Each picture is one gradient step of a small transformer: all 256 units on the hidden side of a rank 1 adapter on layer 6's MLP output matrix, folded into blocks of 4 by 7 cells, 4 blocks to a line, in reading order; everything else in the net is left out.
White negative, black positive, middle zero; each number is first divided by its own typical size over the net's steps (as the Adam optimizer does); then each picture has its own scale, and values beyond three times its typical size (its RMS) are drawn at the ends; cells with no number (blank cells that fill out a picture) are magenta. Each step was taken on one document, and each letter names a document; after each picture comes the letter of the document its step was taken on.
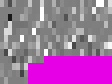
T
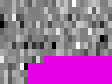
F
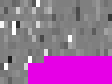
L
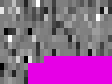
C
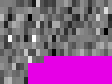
C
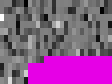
C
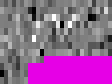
C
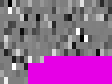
T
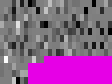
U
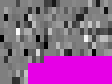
U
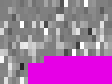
F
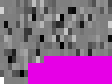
C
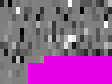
T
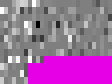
L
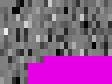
U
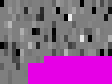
T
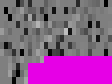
C
